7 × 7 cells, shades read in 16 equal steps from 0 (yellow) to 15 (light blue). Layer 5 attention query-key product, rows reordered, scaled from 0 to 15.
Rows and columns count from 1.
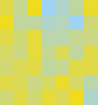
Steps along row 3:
up down up same down down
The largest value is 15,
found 2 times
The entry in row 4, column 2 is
7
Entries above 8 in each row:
3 5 2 1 1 1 1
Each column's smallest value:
0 3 0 2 1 0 1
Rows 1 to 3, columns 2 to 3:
8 0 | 9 9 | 6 2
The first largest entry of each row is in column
4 6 4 6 4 7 7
